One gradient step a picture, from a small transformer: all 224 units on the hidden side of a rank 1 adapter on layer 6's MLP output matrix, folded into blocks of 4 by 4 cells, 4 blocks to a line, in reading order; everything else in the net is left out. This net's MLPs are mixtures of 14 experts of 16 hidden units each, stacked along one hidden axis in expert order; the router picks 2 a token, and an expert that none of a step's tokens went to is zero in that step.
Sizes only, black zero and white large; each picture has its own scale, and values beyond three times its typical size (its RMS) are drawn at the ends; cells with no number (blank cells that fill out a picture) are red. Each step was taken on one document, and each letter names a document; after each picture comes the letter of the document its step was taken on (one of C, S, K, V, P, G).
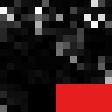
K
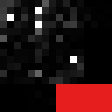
K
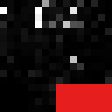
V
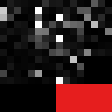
V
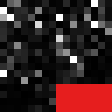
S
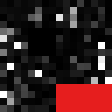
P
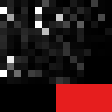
V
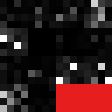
P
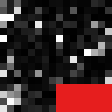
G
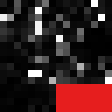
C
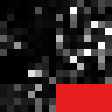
G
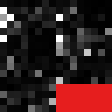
S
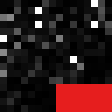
C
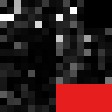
C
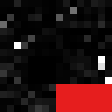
P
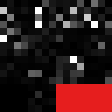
S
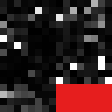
P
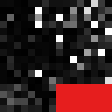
G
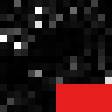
C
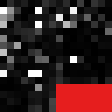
S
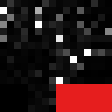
V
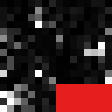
G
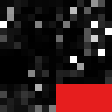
G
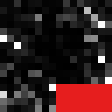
P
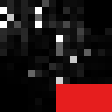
V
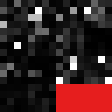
P
